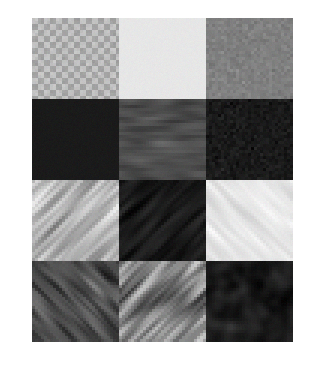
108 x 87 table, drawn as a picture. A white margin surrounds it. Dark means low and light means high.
The table splits into 4 rows of 3 panels. Panel 1,1: high, checkered. Panel 1,2: very high, flat. Panel 1,3: middling, fine-grained, faint in contrast. Panel 2,1: very low, flat. Panel 2,2: low, streaked across, faint in contrast. Panel 2,3: very low, fine-grained, faint in contrast. Panel 3,1: high, slanting up to the right. Panel 3,2: very low, slanting up to the right, faint in contrast. Panel 3,3: very high, slanting down to the right, faint in contrast. Panel 4,1: low, slanting down to the right. Panel 4,2: middling, slanting up to the right, strong in contrast. Panel 4,3: very low, blotchy, faint in contrast.
